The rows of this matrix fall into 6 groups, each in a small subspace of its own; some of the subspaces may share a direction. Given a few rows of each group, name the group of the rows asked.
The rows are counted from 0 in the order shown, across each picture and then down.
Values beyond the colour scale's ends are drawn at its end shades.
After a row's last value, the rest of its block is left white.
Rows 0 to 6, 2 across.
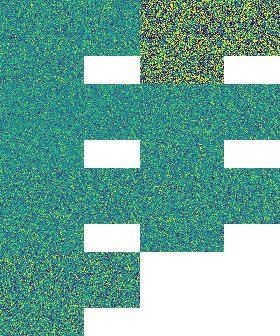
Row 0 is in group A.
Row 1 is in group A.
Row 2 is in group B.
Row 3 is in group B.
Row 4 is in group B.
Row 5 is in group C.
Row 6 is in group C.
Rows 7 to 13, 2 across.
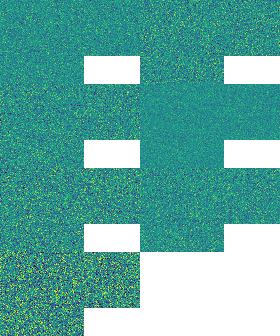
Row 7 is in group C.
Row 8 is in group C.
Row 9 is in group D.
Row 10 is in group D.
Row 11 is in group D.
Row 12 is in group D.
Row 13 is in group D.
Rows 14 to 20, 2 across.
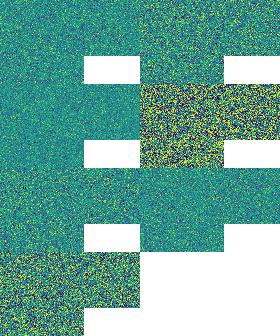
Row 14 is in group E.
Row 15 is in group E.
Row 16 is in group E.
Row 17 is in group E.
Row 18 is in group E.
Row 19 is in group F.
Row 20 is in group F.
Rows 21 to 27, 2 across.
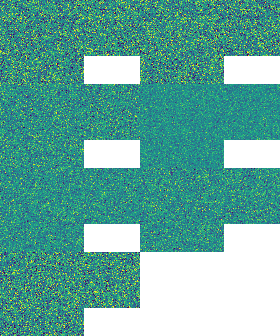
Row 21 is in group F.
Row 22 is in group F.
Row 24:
E
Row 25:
E
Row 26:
A
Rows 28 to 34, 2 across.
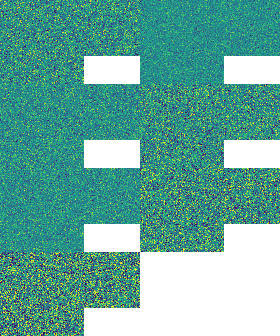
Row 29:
A
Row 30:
D
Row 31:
B
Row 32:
A
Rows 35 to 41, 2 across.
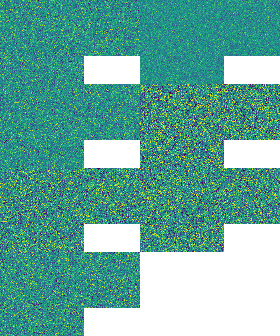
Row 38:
B
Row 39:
F
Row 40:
F
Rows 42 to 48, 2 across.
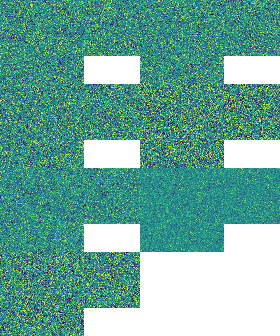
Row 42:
A
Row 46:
E
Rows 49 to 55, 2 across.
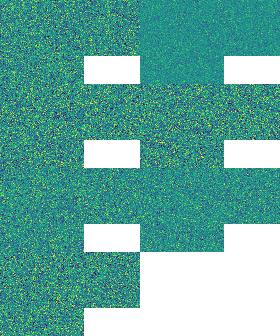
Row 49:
D
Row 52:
B
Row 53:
F
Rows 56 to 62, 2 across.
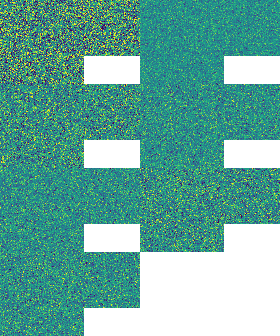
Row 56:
E
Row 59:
F
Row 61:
F
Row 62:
D
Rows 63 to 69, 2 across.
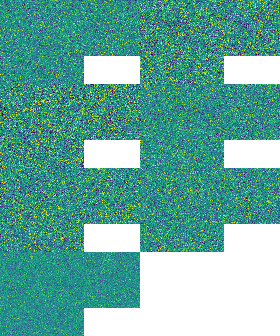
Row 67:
F
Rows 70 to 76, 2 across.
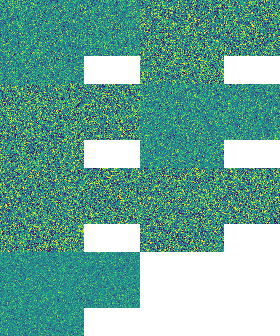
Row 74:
E
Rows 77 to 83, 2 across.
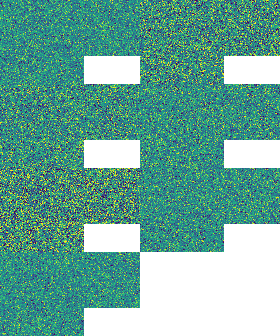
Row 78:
B
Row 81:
E
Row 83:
B
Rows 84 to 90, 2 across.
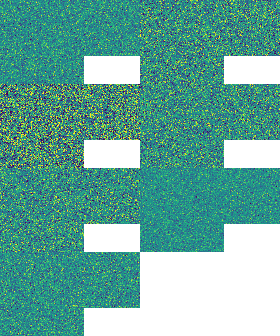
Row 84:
F
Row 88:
A
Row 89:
A
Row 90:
C
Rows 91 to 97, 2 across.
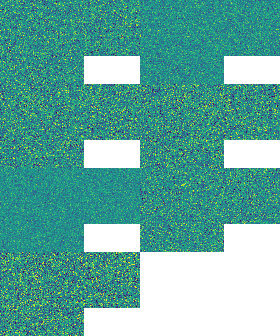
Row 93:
A
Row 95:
B
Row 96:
E
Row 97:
D
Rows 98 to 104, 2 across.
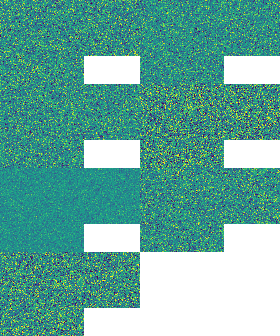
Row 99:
A
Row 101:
C
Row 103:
E
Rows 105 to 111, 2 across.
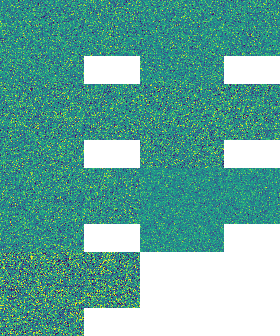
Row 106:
E
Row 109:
A
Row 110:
B
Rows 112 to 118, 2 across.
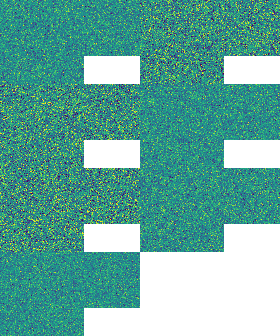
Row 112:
B
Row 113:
B
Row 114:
F
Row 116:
A
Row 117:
B
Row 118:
D
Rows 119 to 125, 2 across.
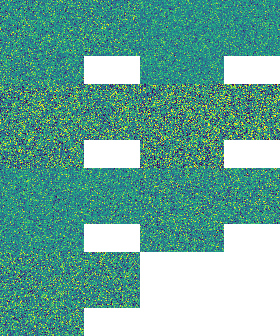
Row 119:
E
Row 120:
B
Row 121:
B
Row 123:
A
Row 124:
C
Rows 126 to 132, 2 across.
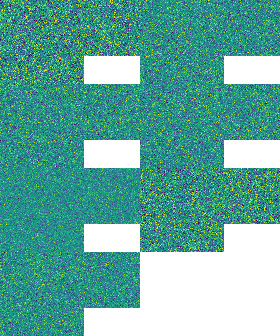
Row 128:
D
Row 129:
B
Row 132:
F
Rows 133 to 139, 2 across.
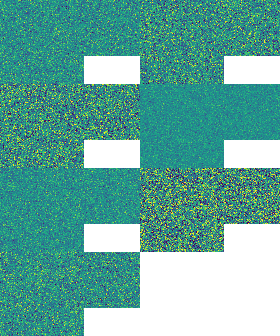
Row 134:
E
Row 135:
D
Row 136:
D
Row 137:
D
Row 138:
F
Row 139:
F
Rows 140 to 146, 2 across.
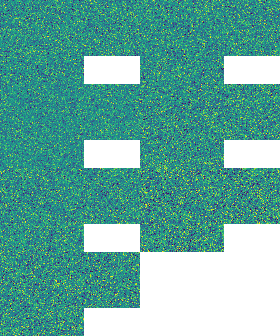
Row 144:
E
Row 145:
E
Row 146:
A
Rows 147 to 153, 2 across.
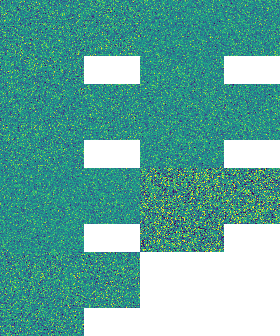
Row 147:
F
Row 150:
D
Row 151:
B
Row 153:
C
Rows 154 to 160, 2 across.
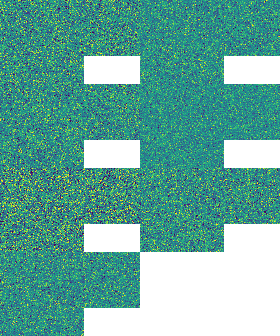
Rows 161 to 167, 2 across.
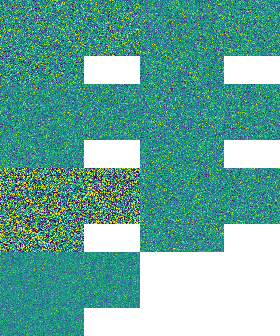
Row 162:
F
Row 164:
A
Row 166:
A
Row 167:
D
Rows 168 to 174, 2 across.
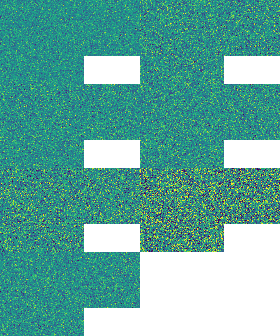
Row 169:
F
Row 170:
A
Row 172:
F
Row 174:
B
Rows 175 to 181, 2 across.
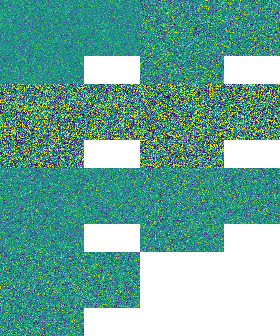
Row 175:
B
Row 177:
E
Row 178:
A
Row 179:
F
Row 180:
D
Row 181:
C
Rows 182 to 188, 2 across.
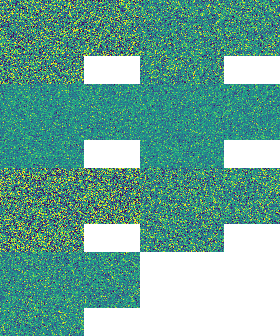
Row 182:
F
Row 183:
F
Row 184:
A
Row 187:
D
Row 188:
B
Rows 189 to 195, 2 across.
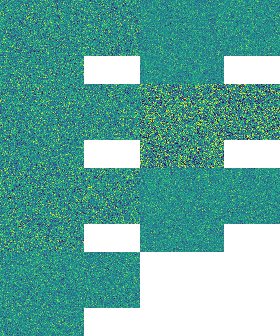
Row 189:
C
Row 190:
F
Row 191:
E
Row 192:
F
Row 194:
A
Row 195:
F
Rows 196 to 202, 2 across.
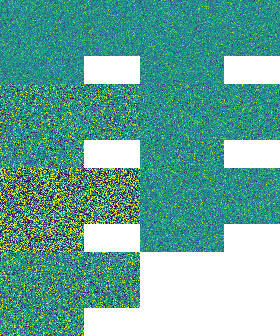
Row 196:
D
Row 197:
A
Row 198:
E
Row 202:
D
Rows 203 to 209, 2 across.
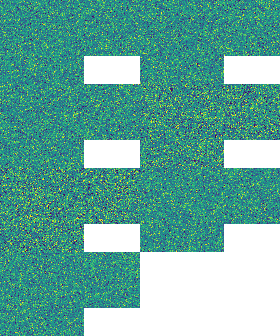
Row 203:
F
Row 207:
D
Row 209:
D
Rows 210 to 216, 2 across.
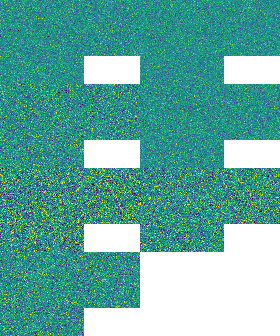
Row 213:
C
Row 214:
F
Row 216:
E
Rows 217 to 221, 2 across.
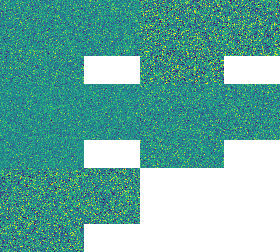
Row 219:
C
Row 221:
B
